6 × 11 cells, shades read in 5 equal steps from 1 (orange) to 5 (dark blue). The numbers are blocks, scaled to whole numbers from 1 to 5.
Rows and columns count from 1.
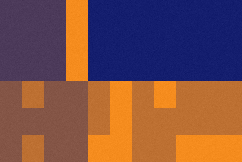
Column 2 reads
4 4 4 2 3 2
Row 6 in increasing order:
1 1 1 1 1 2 2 2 3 3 3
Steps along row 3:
same same down up same same same same same same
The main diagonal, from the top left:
4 4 4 3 2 1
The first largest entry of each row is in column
5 5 5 1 1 1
